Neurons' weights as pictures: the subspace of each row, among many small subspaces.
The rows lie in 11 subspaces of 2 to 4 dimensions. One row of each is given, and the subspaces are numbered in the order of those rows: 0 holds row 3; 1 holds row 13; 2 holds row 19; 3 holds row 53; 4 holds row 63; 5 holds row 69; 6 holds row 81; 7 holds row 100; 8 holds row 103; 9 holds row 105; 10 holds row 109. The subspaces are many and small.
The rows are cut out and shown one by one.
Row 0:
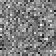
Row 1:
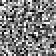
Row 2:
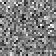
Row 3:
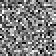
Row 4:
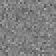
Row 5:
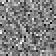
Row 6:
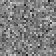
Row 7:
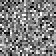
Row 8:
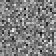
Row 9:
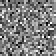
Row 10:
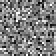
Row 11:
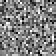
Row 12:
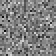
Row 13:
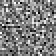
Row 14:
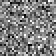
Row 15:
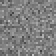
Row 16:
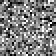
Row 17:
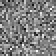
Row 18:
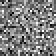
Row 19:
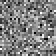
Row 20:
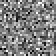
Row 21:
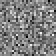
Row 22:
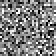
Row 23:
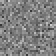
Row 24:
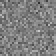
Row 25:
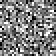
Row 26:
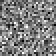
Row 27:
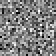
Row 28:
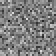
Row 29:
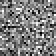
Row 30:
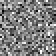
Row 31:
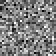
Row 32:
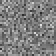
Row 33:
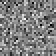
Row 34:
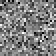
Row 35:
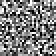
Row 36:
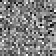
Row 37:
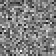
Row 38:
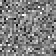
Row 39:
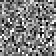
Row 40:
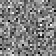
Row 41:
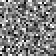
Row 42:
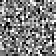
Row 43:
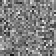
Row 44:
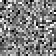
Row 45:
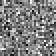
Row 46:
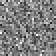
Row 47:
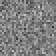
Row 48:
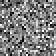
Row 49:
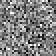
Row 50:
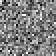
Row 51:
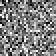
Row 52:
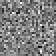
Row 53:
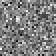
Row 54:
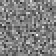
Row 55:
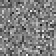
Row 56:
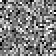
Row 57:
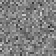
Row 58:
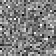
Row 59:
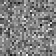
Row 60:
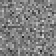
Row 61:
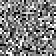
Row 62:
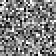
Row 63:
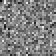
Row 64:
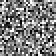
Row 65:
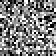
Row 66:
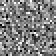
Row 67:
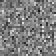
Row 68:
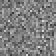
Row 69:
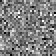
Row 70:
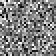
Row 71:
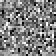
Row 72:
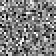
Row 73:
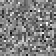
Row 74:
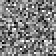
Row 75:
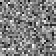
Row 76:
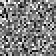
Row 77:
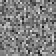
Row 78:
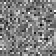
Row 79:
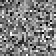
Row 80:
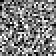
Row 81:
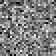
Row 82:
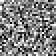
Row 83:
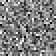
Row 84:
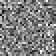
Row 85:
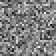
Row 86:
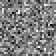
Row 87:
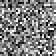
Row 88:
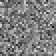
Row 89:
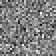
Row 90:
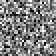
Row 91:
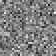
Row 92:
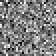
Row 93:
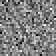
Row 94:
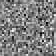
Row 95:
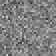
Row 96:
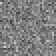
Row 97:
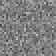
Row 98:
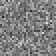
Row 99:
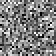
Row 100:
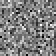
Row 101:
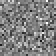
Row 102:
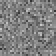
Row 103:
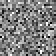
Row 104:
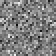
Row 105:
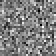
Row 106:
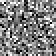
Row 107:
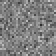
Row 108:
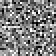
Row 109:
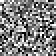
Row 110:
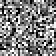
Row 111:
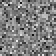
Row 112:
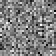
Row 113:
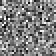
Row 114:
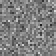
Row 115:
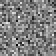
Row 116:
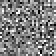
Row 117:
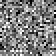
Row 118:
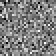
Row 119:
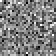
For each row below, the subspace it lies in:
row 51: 8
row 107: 2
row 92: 3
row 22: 8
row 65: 4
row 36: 4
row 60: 1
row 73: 9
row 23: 7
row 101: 10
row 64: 10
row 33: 4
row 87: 8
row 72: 5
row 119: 4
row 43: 5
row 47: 6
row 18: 1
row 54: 7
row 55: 7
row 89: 7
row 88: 3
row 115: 5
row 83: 1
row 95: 5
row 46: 1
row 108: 1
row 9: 8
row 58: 2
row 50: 4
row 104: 2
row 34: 10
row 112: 6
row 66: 7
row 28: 1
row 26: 10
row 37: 6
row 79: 9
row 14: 5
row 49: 5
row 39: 10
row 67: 9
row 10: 3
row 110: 5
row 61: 5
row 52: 8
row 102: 2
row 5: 1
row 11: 9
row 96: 3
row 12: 5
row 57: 4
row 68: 7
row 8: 10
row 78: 2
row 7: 6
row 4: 3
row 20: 3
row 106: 4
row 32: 6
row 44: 4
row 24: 0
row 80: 10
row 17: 7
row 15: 1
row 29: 1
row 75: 3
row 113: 2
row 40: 5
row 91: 6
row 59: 6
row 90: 3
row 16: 6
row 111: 3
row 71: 9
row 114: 5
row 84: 0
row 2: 4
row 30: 0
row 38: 2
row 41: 3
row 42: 9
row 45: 5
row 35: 8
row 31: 10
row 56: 4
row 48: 7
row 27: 7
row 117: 6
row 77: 9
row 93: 1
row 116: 8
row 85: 3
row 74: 10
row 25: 4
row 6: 6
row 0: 2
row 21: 6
